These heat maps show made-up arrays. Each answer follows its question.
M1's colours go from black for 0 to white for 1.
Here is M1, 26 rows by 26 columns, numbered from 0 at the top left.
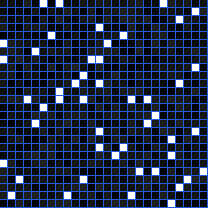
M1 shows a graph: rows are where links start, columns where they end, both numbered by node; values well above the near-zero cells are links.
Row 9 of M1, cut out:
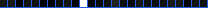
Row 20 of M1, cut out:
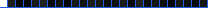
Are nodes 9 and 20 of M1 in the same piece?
yes
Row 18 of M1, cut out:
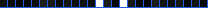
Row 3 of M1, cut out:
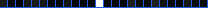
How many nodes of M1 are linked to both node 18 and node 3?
1
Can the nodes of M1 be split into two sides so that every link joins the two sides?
yes
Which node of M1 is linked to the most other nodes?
node 12
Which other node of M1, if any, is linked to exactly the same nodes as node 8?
node 1
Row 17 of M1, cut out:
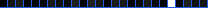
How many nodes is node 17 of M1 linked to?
1
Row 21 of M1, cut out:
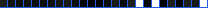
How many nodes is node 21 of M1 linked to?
3
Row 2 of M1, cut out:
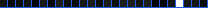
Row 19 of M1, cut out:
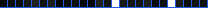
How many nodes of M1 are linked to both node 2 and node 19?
0
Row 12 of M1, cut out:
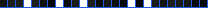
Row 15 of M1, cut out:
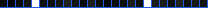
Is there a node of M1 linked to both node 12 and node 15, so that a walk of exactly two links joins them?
yes
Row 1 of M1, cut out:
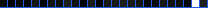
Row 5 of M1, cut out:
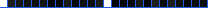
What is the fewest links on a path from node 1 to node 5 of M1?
6
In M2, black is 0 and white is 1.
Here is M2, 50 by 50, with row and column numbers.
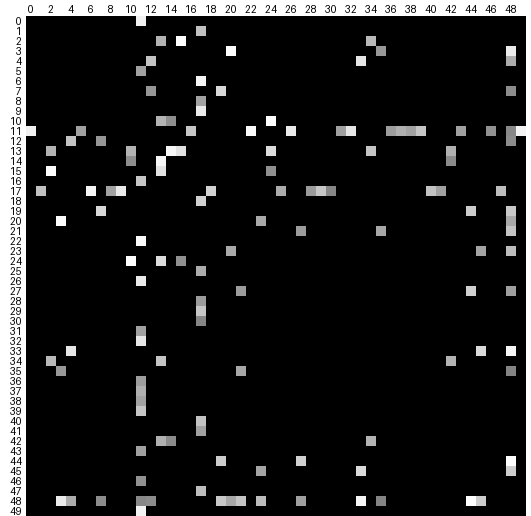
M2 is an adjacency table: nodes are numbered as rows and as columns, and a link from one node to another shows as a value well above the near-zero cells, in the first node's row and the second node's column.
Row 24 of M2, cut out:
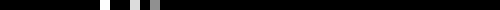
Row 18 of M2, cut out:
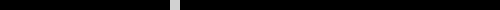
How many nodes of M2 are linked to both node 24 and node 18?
0
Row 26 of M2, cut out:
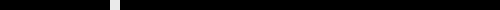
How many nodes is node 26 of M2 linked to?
1
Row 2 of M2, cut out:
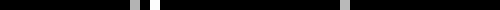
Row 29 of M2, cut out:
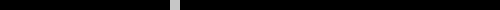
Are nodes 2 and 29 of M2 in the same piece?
no
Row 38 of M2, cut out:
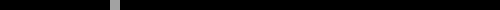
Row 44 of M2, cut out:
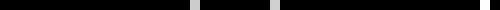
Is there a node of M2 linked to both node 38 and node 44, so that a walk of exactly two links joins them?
no
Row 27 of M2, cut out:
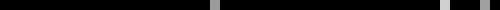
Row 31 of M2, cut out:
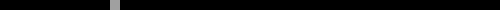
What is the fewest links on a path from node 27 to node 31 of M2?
3
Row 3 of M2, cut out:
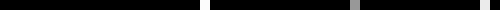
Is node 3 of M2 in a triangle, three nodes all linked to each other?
yes
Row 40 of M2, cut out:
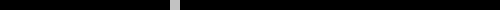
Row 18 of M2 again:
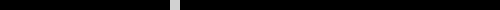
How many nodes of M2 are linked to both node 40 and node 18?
1
